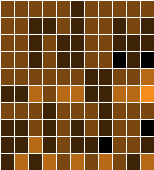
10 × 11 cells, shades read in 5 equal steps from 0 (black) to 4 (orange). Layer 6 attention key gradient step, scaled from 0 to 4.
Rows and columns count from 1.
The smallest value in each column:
1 1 1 1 1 1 1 0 0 1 0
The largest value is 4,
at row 6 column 11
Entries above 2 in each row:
0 0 0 0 1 6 0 0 1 5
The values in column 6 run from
1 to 3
